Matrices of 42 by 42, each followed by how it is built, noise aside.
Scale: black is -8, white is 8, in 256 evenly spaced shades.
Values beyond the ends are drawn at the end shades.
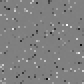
sparse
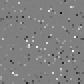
sparse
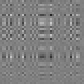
low rank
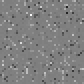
sparse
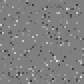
sparse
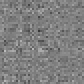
low rank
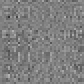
low rank
